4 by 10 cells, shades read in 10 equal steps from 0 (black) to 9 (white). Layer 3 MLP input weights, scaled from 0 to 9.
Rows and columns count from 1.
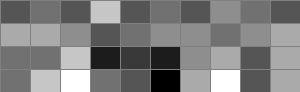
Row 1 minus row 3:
-1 0 -4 6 1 3 -2 -1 1 -3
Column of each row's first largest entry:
4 1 3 3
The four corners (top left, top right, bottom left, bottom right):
3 3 4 6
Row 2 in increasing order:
3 4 4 5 5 5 5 6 6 6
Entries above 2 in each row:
10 10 7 9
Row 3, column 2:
4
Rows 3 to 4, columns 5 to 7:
2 1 5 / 3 0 6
